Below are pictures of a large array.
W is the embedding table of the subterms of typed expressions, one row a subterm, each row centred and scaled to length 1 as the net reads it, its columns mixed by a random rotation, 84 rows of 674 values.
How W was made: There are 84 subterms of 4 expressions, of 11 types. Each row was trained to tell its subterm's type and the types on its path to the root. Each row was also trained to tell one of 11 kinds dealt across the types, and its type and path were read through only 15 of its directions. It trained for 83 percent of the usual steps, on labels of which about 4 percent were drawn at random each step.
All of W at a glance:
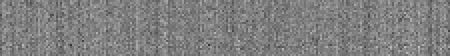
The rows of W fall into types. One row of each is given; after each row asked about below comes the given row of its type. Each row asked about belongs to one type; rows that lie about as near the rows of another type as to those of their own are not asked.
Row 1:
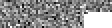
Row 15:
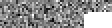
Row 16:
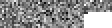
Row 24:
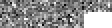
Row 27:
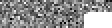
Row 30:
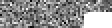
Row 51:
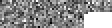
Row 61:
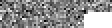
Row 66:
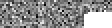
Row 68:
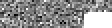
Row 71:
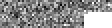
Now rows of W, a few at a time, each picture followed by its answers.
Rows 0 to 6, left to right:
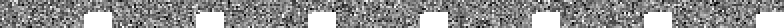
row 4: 30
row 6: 61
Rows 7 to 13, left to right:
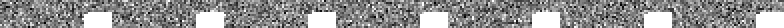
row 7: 16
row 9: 71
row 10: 27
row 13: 68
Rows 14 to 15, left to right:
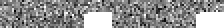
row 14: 51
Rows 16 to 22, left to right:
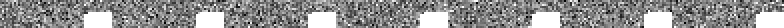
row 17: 27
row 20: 1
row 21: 24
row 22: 61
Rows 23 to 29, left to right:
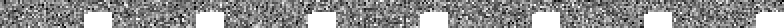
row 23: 24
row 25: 61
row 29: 16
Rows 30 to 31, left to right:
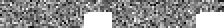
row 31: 61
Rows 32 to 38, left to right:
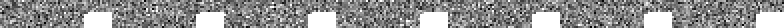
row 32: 68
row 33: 66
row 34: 71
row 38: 27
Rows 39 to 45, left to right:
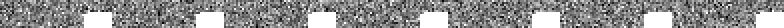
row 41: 30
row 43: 68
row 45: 1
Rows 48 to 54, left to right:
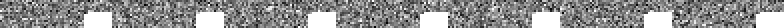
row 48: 61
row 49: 24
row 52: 30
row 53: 71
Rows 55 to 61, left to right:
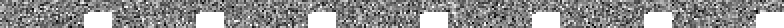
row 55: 61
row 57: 27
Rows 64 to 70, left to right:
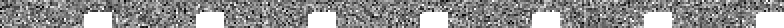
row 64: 16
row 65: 30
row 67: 27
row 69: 16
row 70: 16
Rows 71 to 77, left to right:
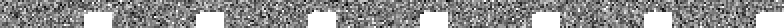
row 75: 16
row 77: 71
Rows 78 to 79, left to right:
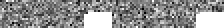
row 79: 30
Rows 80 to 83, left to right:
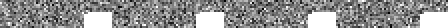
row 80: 30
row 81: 24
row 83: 1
